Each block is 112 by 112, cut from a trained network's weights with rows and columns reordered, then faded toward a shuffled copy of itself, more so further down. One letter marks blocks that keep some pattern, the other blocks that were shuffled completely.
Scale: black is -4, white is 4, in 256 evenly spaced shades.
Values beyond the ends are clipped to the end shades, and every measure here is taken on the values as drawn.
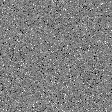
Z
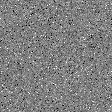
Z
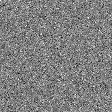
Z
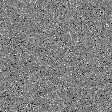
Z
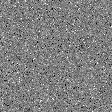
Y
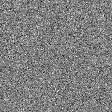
Z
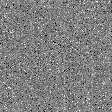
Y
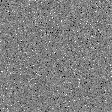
Z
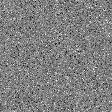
Z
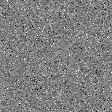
Y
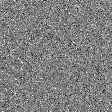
Y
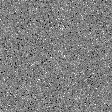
Z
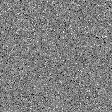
Y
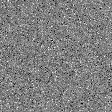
Z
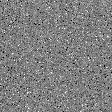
Z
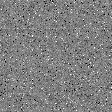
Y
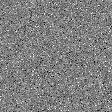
Z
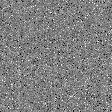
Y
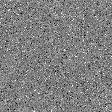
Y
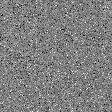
Z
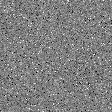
Z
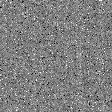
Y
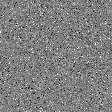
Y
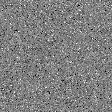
Y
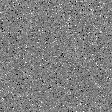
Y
